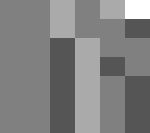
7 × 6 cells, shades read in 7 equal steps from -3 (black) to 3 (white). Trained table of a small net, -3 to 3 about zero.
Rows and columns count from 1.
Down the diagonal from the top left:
0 0 -1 1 0 -1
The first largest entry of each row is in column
6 3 4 4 4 4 4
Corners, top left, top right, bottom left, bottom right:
0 3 0 -1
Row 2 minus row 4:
0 0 2 -1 1 -1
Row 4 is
0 0 -1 1 -1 0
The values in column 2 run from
0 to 0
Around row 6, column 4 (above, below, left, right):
1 1 -1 0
